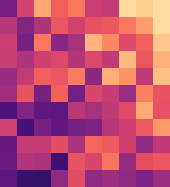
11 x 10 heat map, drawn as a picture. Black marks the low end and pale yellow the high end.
The bottom left is the ninth with the lowest average. Values rise toward the top right. Neither half mirrors the other. The top right is the ninth with the highest average.
